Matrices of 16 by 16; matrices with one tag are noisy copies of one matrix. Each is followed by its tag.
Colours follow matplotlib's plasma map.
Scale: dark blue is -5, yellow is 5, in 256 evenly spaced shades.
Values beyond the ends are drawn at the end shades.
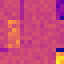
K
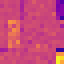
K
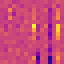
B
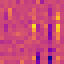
B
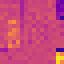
K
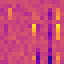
B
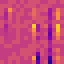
B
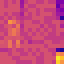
K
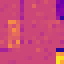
K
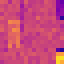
K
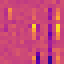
B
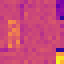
K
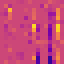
B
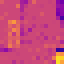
K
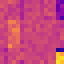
K
